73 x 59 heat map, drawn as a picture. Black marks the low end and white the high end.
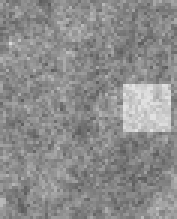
Slope: none. Grain: blotchy. Odd patch: higher, in the middle right. Histogram: skewed, a long tail of high values.
